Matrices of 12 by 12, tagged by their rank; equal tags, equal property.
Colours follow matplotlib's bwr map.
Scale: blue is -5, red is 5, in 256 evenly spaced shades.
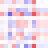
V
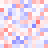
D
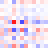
V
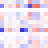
V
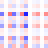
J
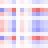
J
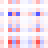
J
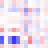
V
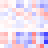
V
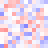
D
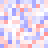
D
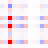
J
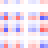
J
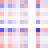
J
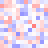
D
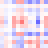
V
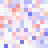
D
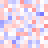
D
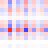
J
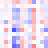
V
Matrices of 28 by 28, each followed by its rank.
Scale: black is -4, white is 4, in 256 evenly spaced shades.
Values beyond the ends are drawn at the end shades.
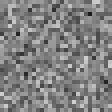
full rank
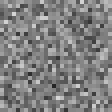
full rank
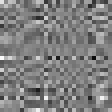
three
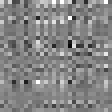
three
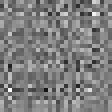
three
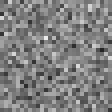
full rank
